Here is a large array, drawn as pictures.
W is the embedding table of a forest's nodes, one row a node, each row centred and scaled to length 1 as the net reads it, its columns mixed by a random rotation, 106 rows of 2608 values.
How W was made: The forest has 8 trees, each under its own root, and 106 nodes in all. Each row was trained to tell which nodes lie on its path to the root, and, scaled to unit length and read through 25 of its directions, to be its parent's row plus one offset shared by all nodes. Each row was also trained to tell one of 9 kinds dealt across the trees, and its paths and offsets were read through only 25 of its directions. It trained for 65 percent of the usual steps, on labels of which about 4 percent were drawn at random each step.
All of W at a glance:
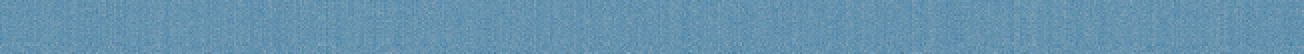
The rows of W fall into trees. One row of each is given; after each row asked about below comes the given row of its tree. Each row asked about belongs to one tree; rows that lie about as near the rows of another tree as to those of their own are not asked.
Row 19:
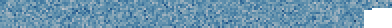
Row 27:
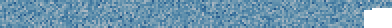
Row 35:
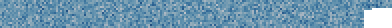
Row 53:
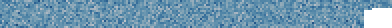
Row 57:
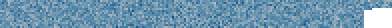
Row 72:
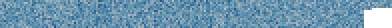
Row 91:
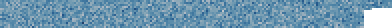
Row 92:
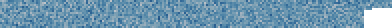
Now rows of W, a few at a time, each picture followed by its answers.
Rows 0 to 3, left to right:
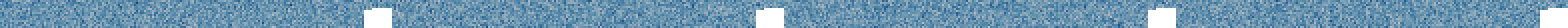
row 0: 53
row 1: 92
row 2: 92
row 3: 72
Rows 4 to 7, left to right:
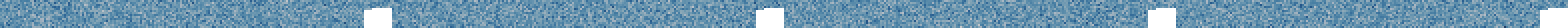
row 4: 27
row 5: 53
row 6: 57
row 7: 53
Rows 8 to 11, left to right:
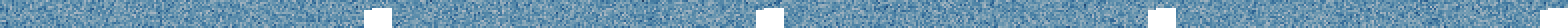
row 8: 92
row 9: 53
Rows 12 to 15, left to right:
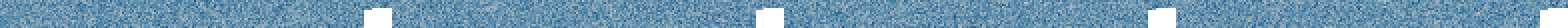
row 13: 53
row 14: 91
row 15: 57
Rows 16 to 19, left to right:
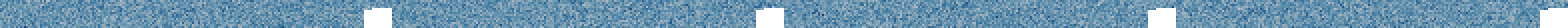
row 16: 92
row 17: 35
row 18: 72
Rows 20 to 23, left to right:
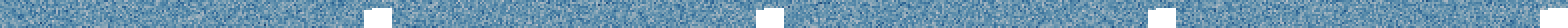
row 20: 35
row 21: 92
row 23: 92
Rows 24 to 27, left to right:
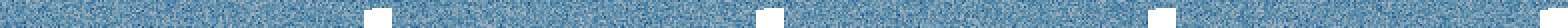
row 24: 92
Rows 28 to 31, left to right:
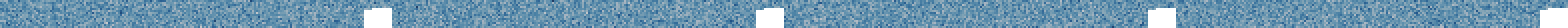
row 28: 92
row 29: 72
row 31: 53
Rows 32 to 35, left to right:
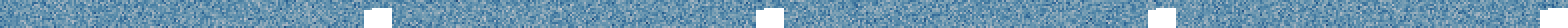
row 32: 53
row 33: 53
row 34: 27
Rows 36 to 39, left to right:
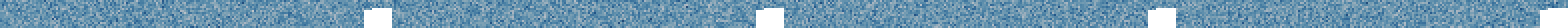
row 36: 35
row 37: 53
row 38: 57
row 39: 91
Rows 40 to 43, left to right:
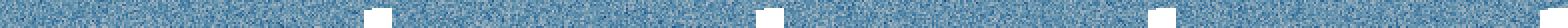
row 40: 72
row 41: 72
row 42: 27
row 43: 91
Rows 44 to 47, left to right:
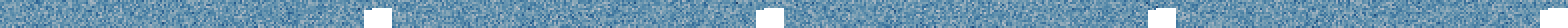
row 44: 19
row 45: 27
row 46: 57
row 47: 27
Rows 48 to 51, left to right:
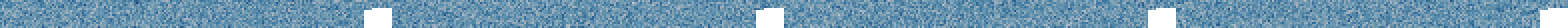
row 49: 91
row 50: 27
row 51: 19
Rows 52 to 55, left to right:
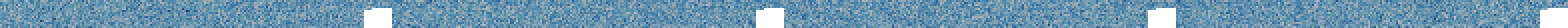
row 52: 92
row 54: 35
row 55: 53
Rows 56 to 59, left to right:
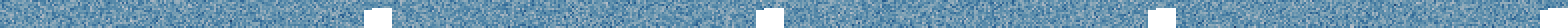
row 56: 91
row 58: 72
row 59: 91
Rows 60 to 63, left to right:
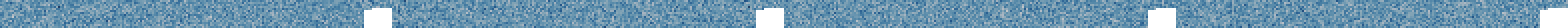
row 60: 27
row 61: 92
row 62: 53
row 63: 35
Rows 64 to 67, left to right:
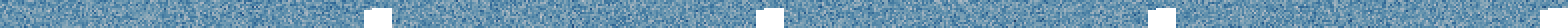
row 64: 53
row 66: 91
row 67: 35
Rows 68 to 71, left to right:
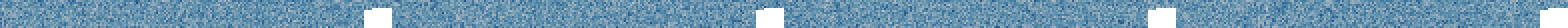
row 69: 53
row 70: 92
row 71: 72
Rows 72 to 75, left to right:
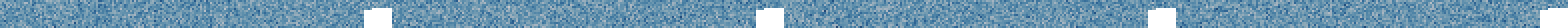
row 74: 27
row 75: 92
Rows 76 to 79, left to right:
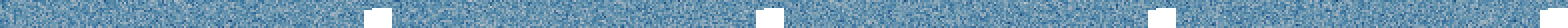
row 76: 91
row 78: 72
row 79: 72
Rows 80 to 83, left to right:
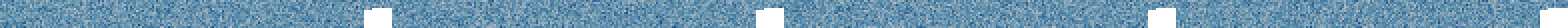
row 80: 92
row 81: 72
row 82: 57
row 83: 53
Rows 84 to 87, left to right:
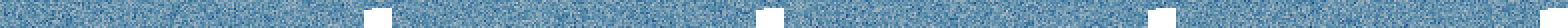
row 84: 91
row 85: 91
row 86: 91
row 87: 53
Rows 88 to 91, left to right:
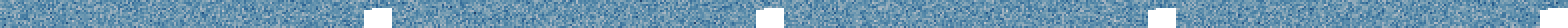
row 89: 27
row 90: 53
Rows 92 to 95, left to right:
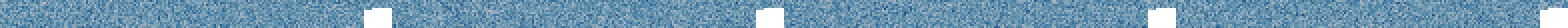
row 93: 27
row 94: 92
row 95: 92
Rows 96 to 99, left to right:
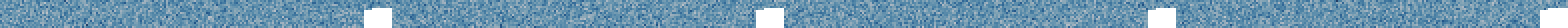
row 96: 27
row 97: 35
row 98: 27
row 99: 72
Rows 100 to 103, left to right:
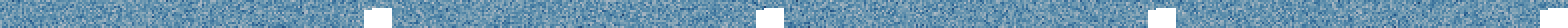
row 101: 57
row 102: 92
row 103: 35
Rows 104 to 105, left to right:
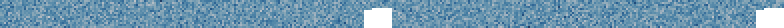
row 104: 72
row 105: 57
